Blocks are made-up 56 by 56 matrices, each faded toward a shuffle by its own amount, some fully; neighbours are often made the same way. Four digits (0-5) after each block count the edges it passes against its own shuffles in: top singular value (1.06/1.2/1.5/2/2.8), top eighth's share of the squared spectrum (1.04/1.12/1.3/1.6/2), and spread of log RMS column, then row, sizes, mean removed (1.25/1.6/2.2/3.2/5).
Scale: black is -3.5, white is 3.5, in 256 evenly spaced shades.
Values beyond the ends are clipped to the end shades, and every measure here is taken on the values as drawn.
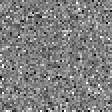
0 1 0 1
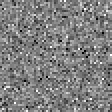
0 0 0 0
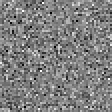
0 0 0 2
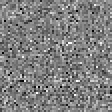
1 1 0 2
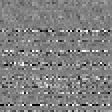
4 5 1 4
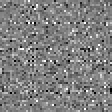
3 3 1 2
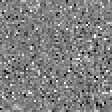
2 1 0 0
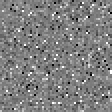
0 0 0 0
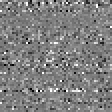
3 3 0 3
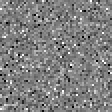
0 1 0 0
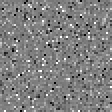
1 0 0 0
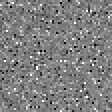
0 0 0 0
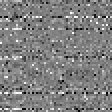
4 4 2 3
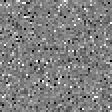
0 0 0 0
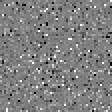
2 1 0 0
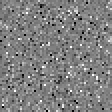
0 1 0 0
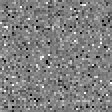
1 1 1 1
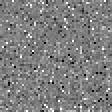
0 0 0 0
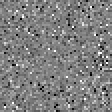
1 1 1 0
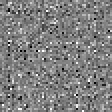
1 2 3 2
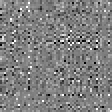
4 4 2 2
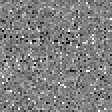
3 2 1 1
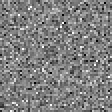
2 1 0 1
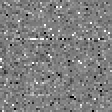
3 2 0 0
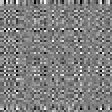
5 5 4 4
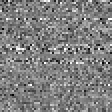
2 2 0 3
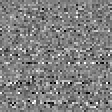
2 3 0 3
